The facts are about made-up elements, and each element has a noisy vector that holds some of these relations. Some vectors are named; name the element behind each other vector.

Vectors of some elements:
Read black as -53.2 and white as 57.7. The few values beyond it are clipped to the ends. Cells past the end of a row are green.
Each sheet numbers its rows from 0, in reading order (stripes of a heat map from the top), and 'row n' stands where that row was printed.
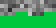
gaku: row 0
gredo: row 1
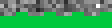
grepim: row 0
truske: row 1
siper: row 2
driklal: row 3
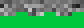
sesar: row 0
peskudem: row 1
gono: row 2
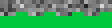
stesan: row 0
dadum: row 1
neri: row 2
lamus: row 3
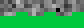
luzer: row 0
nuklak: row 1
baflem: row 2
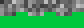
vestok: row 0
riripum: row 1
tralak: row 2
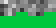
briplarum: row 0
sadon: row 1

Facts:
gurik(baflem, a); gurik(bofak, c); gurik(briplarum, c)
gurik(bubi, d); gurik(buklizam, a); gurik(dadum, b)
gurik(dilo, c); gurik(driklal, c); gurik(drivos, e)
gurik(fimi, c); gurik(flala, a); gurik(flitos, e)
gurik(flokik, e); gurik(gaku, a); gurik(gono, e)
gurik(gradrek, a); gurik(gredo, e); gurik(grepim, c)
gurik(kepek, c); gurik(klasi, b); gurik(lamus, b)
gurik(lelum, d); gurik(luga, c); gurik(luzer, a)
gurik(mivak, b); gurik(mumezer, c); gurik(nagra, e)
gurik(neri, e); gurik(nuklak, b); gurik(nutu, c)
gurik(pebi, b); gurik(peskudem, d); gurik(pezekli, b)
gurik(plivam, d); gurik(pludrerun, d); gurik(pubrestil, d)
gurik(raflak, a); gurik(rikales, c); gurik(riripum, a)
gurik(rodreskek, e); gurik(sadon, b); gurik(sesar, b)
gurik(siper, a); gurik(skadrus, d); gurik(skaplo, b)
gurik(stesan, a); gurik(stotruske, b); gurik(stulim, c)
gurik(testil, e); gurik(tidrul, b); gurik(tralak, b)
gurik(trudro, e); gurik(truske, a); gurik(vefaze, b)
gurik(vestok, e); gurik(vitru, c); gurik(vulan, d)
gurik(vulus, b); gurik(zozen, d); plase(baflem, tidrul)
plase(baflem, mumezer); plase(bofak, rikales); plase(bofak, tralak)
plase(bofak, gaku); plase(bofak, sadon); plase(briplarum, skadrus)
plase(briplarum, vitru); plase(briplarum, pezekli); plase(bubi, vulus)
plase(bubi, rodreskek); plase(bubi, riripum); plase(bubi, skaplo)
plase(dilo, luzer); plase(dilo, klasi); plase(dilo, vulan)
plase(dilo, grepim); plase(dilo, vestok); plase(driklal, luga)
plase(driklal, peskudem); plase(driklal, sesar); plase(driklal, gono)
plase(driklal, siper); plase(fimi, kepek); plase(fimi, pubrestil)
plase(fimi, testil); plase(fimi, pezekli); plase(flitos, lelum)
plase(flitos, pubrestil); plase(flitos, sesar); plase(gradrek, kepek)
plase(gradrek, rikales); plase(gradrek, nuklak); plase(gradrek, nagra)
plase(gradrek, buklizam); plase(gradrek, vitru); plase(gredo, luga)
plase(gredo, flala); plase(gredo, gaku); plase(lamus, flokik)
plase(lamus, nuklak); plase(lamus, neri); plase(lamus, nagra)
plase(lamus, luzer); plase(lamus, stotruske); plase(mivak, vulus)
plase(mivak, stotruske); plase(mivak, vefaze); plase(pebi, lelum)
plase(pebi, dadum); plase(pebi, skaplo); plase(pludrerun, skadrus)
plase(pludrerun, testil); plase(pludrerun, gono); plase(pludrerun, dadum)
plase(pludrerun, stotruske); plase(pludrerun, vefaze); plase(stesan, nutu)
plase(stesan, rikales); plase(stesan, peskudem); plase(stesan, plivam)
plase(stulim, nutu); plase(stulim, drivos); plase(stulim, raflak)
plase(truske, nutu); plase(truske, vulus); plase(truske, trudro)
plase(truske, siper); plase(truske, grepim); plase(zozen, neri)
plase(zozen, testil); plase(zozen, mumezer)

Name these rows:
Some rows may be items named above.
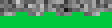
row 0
luzer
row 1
luga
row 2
truske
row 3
skadrus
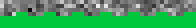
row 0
bubi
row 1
baflem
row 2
dilo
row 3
bofak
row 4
pezekli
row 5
raflak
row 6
klasi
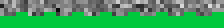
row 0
flitos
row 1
gredo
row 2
mumezer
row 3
vulus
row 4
dilo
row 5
gradrek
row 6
fimi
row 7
bofak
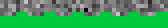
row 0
nutu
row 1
nagra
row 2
mivak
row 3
baflem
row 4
vulus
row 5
siper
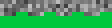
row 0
trudro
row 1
vulan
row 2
pebi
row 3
skadrus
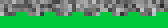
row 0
rodreskek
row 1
testil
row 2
rikales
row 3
zozen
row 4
tidrul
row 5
lelum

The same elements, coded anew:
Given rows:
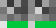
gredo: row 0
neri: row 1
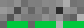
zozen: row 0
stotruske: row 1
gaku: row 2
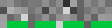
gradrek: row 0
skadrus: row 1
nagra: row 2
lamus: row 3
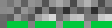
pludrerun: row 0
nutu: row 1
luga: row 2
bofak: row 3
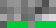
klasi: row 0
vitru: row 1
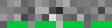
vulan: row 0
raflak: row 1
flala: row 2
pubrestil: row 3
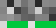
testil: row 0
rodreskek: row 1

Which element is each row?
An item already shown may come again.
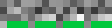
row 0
riripum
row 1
rikales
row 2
stulim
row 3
rikales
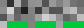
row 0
drivos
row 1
grepim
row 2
truske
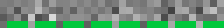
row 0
lelum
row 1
baflem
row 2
nuklak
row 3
lamus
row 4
luzer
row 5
vulan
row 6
siper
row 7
riripum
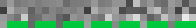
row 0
buklizam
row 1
sesar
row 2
pebi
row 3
buklizam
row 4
mumezer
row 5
truske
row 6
dilo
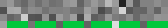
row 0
stesan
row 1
bubi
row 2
vulan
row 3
tidrul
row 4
flitos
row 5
nuklak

